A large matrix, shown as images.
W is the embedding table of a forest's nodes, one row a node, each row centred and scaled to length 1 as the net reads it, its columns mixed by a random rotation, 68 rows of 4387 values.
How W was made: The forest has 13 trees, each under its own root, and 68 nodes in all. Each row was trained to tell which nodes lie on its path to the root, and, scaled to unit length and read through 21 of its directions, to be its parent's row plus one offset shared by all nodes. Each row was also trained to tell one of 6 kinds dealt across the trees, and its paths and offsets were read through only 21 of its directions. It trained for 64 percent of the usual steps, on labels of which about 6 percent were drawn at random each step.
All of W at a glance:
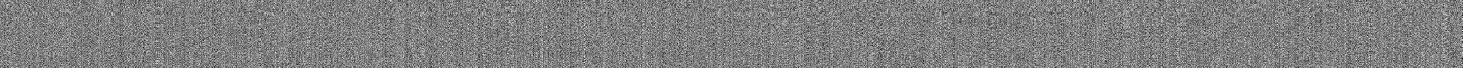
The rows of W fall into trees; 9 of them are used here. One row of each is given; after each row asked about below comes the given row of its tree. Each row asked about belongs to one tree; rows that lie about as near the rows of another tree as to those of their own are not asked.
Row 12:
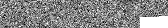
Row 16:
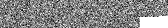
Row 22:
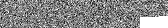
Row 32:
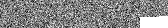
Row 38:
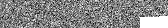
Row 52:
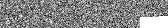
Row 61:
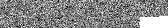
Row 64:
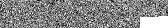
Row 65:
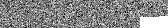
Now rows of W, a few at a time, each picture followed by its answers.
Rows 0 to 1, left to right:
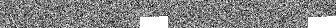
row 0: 65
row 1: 64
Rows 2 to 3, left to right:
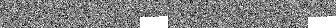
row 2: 16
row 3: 38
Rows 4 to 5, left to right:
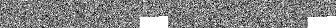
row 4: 65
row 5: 65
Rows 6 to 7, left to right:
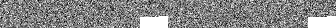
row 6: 22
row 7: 61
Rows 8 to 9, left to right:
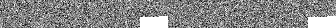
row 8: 16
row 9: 38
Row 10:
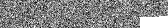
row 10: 38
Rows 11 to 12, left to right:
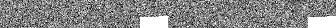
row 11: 32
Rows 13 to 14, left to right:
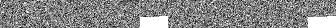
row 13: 12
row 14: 22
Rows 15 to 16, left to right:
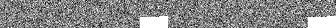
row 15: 61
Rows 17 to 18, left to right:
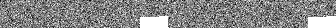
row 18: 22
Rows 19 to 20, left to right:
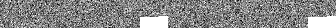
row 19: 38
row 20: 22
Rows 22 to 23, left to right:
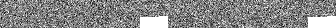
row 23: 32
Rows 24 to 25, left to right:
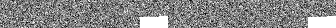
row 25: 38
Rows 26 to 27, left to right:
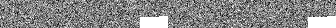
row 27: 16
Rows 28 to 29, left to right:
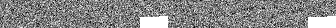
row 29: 12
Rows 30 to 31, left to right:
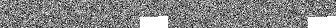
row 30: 52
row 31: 61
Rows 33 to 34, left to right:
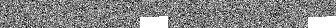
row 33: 12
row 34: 22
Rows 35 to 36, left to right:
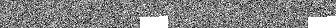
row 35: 38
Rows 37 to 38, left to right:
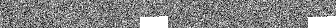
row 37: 65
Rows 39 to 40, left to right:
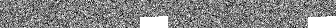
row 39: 32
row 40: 52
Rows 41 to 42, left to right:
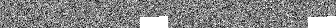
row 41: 61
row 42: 65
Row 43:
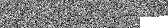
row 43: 64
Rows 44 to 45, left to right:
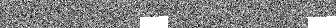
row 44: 64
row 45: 65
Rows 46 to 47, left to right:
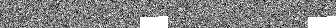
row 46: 32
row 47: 61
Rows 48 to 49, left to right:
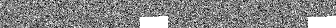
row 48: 52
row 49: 38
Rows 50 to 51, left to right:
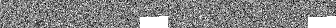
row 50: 22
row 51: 12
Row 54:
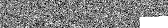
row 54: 52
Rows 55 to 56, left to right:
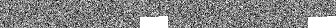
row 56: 38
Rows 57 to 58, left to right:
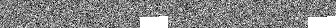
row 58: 61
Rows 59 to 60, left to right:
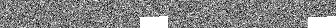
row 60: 61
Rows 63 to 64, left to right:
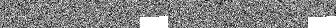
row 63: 61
